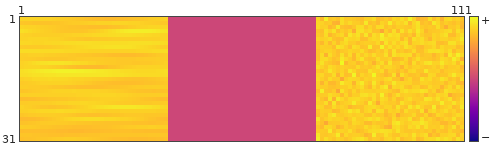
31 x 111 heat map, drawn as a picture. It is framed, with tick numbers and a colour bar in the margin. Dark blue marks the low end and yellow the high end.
The table splits into one row of 3 panels. Panel 1,1: very high, streaked across, faint in contrast. Panel 1,2: middling, flat. Panel 1,3: very high, fine-grained, faint in contrast.
